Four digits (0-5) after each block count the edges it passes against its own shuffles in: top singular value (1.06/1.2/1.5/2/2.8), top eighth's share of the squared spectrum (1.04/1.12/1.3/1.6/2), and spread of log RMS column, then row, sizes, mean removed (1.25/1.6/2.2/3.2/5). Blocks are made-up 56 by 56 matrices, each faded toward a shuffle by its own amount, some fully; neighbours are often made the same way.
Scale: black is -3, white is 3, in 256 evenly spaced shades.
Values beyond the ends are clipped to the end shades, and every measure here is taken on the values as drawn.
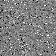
1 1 0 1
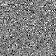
3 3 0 1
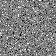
0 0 0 0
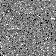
0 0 0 0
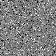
1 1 0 0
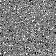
1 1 0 0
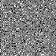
3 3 1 1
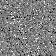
0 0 0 0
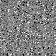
2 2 0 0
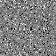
3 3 1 1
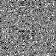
3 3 1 1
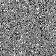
2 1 0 0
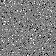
0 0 0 0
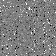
1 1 1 0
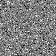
1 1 0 0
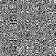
4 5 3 3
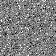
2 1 0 0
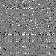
4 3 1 2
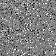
3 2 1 1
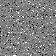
2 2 0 0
